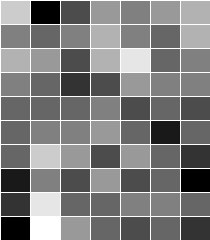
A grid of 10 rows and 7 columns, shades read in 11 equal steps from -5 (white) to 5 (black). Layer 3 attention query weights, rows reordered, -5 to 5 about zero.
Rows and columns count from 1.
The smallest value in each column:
-3 -5 -1 -2 -4 -1 -2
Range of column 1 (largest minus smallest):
8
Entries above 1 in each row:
2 0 1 2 2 1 2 4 1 3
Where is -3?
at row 1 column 1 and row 7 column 2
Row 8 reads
4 0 2 -1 2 1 5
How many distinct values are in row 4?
5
